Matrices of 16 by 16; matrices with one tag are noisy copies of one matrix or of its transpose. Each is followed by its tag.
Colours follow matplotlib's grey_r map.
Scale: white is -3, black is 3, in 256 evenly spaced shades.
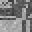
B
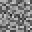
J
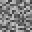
J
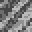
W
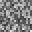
J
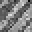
W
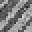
W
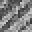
W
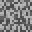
J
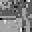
B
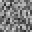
J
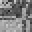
B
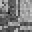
B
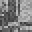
B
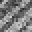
W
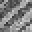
W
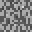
J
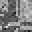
B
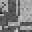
B
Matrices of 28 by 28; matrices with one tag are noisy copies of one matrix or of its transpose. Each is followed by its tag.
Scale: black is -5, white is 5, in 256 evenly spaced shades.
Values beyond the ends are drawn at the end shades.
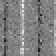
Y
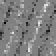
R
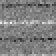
Y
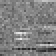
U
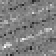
R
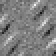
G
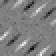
G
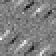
G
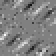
G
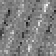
R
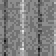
Y
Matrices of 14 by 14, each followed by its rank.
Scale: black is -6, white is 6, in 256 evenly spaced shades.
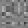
two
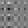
one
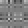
one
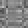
two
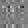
two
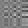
one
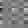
one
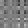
one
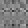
two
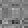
two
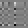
one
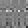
two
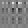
one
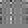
one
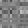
two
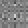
two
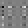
one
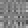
two
